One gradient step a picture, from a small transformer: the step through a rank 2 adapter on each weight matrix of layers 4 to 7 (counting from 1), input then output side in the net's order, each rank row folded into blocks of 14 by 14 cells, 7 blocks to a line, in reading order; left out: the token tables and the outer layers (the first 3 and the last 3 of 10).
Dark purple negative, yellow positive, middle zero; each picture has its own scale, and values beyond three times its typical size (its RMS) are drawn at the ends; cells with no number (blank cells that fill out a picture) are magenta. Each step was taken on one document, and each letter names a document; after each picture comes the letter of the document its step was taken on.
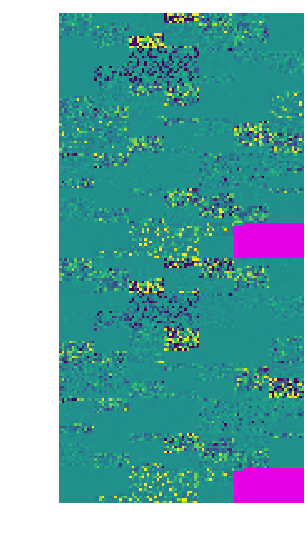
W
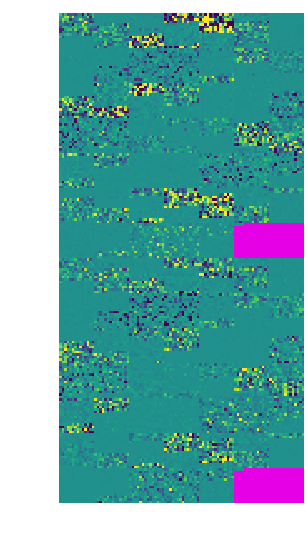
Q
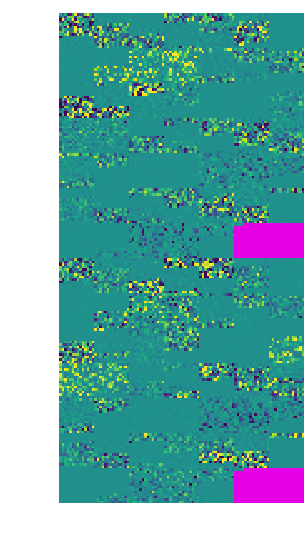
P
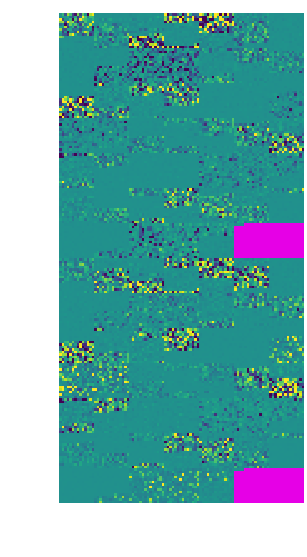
P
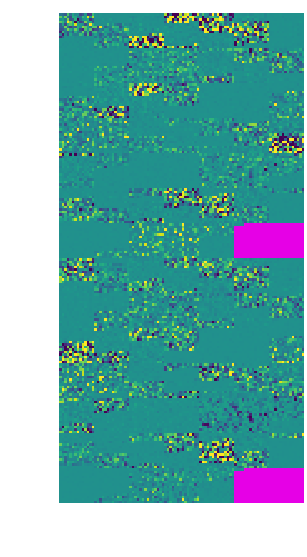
P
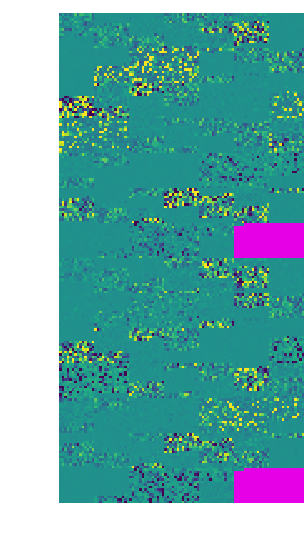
W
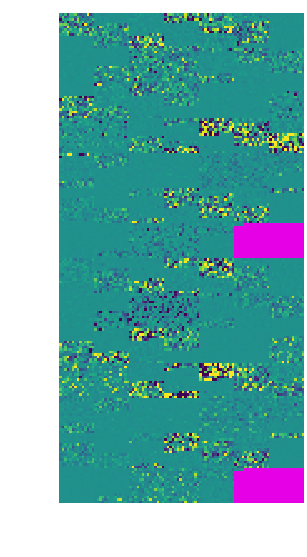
Q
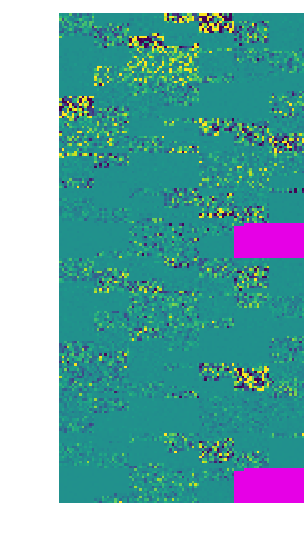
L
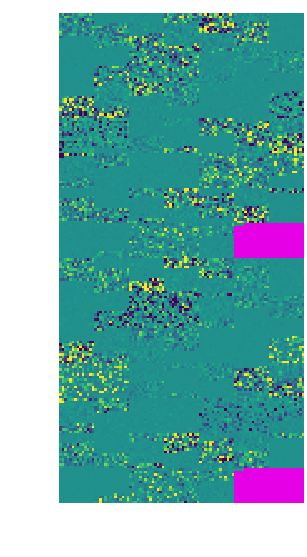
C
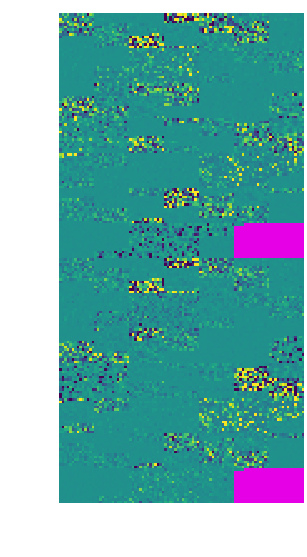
W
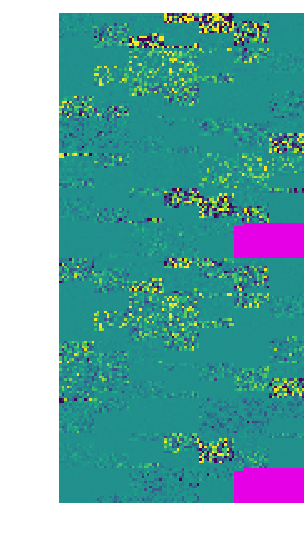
L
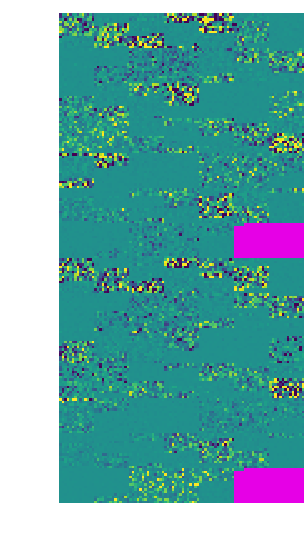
P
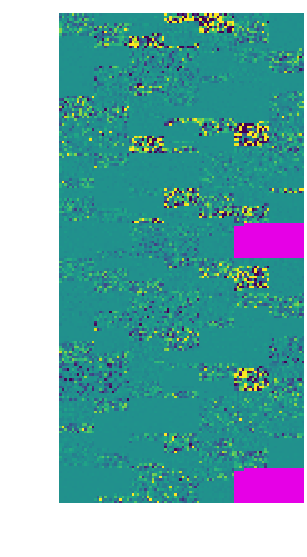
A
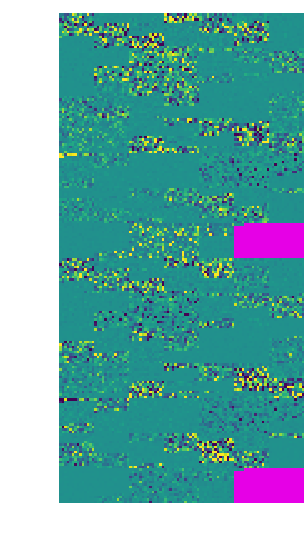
Q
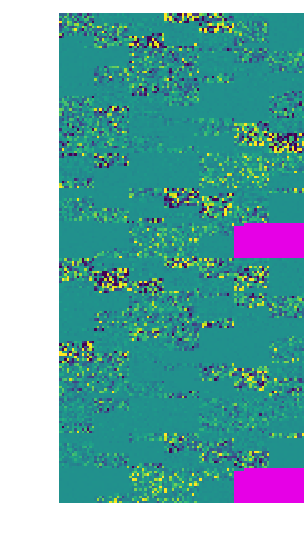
P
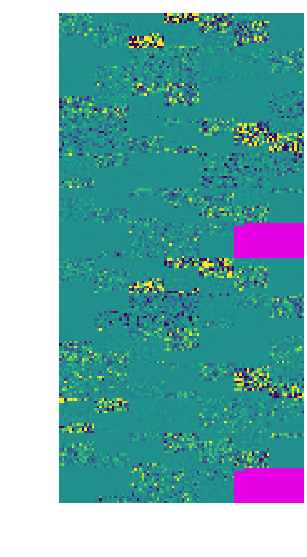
C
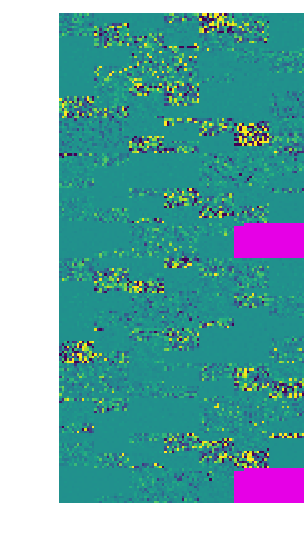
Q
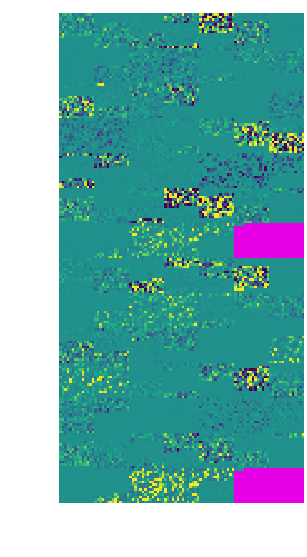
L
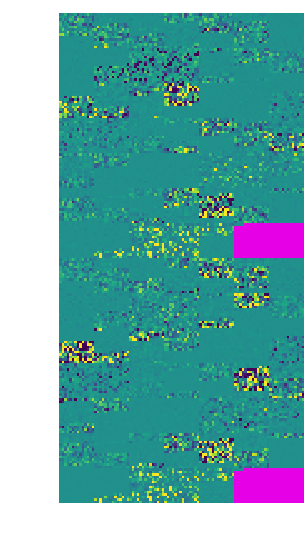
A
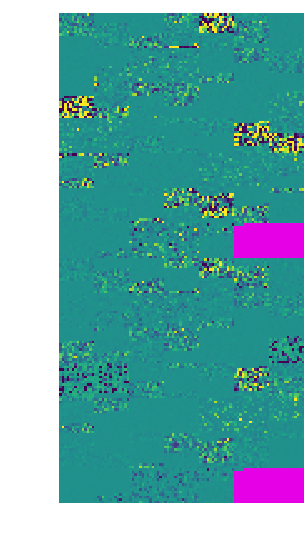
A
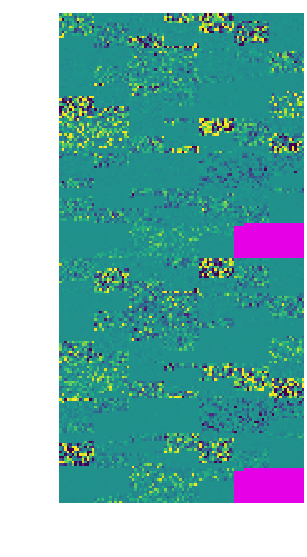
L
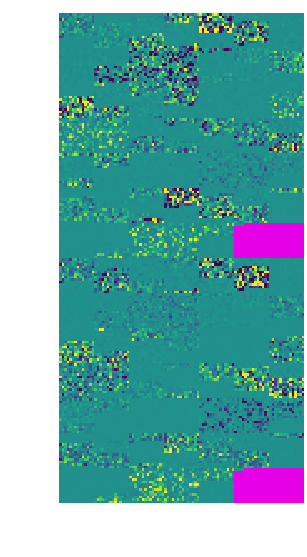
L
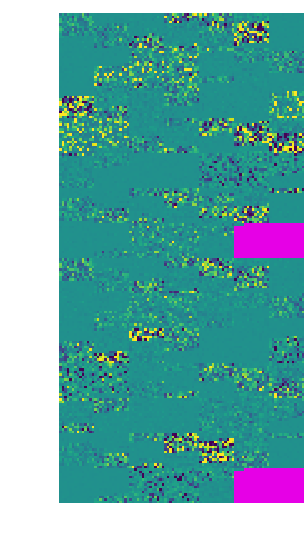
W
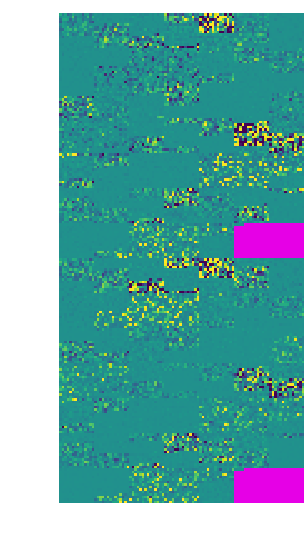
A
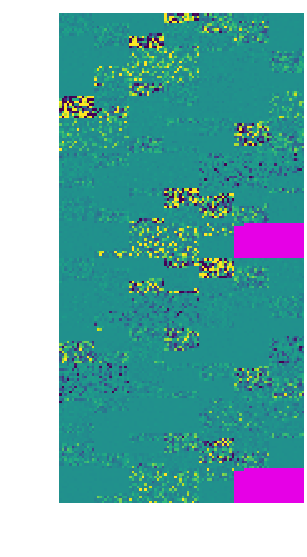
A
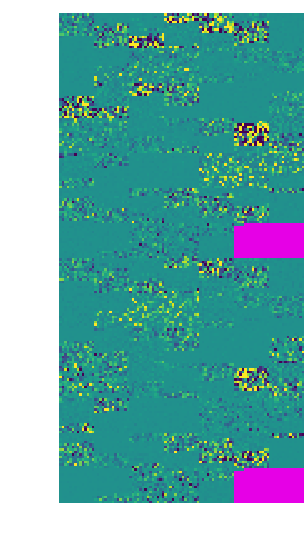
A
